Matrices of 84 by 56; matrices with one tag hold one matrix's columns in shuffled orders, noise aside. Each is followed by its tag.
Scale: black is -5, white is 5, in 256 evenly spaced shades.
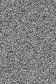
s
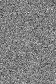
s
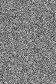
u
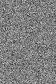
s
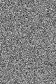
s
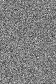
u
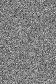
s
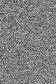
s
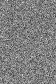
u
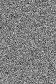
s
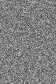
u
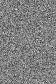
s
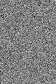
s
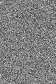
u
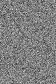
s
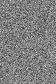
u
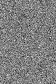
u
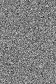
s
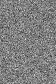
u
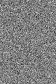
s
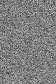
s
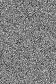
s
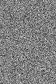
u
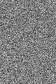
u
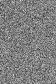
u
